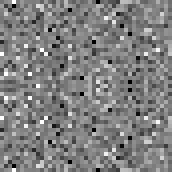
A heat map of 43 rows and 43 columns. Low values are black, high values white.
The grain is fine, like static. No row or column stands out. The top and bottom halves mirror each other. There is no seam. There are no regular stripes. No overall slope runs across the table. A few values lie far out on both sides of the bulk.
